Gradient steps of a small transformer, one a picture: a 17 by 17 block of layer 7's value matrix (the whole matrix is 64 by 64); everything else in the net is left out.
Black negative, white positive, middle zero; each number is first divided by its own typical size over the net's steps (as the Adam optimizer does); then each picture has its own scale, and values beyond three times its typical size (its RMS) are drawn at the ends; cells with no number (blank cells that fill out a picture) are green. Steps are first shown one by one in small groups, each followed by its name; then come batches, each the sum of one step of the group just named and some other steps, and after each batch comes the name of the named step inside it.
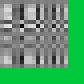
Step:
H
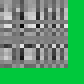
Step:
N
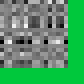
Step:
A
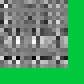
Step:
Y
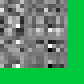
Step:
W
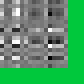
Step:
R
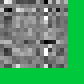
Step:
W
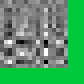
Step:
A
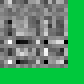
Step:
A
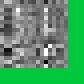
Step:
R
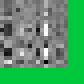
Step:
N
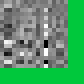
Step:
H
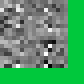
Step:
W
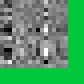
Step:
Y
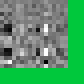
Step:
Y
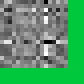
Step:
Y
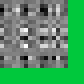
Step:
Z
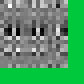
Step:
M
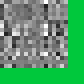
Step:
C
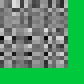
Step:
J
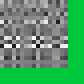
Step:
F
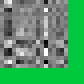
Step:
F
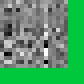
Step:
M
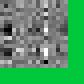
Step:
M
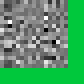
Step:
F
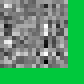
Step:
C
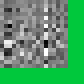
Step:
F
